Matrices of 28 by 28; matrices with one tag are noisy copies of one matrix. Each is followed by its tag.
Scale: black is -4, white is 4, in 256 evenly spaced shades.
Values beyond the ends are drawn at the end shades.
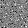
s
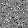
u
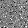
s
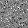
u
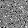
s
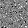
s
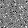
s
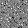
u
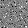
s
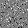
u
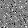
s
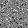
u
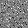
u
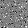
s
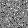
u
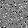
s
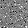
s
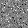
u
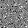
s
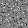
u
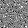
s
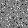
u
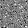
s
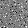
s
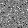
u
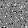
s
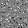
u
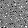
s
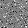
s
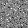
u
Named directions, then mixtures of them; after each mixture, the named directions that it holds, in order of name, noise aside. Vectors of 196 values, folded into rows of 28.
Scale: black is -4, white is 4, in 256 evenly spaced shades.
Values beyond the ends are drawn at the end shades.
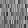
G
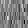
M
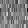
G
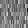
G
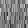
G, M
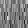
G, M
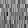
G, M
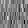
M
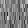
G, M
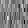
M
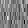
M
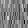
M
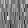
G, M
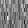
G, M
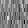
M
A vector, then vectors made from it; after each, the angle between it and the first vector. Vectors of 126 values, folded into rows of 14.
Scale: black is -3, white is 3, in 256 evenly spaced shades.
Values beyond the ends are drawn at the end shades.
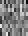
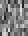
partly aligned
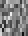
partly opposed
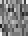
nearly opposite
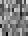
nearly opposite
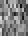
partly opposed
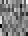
nearly opposite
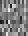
partly aligned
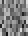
partly opposed
